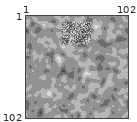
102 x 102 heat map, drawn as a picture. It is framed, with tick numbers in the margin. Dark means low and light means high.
An odd patch, rougher than its surroundings, sits in the top middle. The field is mottled with small blotches. No regular stripes run through it. The halves do not mirror each other. The top middle is the roughest part.
